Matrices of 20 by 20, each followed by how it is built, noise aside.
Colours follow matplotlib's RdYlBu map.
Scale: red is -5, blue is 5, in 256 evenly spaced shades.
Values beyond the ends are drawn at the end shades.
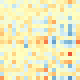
low rank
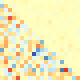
lower triangular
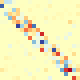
banded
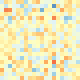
low rank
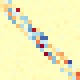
banded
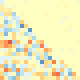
lower triangular
